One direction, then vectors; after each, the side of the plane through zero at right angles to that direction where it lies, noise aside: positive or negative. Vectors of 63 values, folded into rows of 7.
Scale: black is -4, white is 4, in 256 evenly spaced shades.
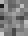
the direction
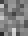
negative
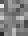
negative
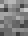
negative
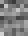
positive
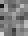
positive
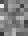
negative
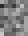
positive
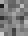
positive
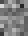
negative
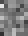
negative
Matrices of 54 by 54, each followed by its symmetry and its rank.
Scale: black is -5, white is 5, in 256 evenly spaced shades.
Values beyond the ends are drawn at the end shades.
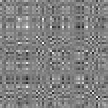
symmetric, rank three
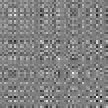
symmetric, rank three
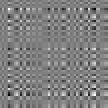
symmetric, rank one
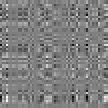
neither, rank two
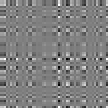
symmetric, rank one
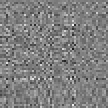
neither, rank five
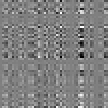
neither, rank two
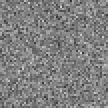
neither, full rank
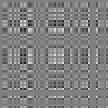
symmetric, rank one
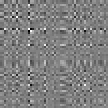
symmetric, rank three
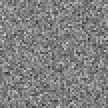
neither, full rank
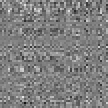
neither, rank five
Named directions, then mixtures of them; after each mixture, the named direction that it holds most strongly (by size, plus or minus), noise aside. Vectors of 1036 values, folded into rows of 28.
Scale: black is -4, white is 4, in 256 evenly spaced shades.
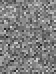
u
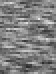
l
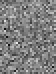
u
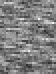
l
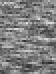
l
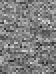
u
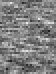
l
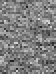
u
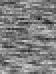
l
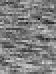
l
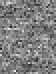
u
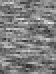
l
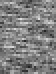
l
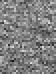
u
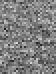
u
